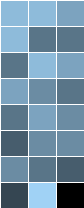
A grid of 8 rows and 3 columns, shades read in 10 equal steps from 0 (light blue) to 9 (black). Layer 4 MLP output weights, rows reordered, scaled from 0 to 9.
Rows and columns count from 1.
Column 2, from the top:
1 4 1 3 2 3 4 0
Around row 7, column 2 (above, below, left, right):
3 0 3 5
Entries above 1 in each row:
1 2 2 3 3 3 3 2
